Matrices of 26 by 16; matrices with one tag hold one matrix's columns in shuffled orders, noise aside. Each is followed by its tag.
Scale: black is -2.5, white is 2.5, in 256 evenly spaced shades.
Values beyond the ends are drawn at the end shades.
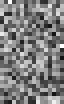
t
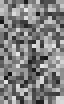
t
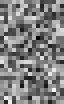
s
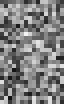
t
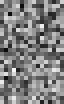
s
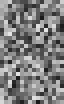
s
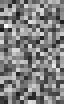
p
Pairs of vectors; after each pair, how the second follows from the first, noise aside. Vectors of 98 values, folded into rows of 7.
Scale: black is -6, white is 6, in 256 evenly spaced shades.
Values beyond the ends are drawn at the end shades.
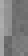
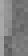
copied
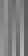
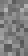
shuffled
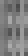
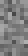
shuffled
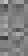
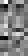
scaled up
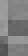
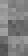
copied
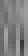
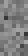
shuffled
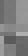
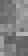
copied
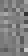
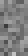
shuffled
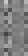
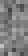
shuffled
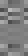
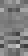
reversed
